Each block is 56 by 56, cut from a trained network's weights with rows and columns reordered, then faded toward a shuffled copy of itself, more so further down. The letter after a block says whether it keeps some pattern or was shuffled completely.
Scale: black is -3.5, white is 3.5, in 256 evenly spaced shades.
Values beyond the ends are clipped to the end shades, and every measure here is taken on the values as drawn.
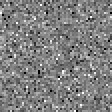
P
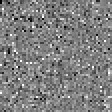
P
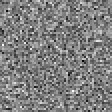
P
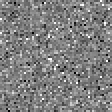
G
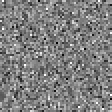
P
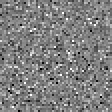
G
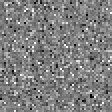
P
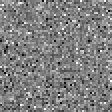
G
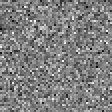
P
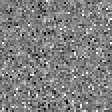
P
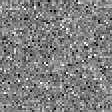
G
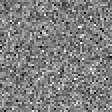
G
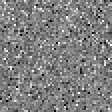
G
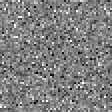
G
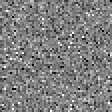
G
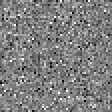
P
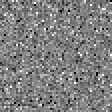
G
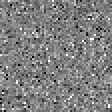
G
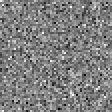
P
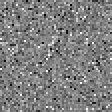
G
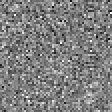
P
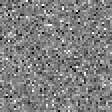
G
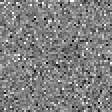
G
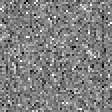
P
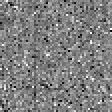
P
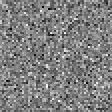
G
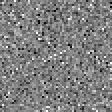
G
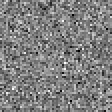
G
